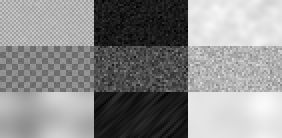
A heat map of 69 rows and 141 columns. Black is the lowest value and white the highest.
It is made of 3 by 3 panels. Panel 1,1: high, checkered. Panel 1,2: very low, fine-grained, faint in contrast. Panel 1,3: very high, blotchy, faint in contrast. Panel 2,1: middling, checkered. Panel 2,2: low, fine-grained. Panel 2,3: high, fine-grained. Panel 3,1: high, smooth. Panel 3,2: very low, slanting up to the right, faint in contrast. Panel 3,3: very high, smooth, faint in contrast.
